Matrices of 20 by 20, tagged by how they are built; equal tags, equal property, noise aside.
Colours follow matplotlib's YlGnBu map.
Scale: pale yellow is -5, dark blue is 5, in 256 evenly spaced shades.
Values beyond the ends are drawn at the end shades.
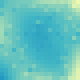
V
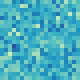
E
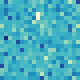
E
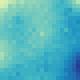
V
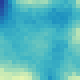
V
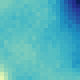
V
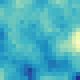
V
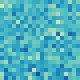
E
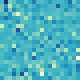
E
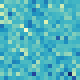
E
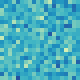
E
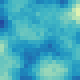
V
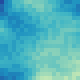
V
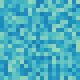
E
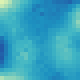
V
